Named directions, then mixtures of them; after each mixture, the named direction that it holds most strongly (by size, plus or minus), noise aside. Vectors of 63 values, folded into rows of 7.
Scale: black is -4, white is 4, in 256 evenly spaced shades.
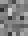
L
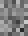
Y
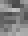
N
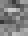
N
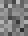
Y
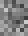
Y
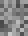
Y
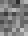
N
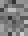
L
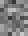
L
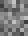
Y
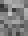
N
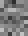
Y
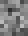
L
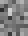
L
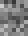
Y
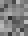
Y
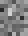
L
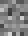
L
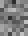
Y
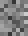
Y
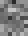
L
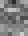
N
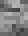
N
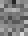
Y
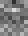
N
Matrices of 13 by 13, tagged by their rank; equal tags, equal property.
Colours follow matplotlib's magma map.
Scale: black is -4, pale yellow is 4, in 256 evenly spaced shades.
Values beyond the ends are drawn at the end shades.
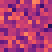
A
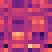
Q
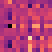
Q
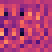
Q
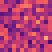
A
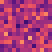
A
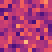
A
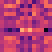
Q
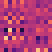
Q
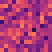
A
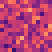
A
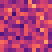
A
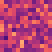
A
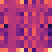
Q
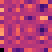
Q
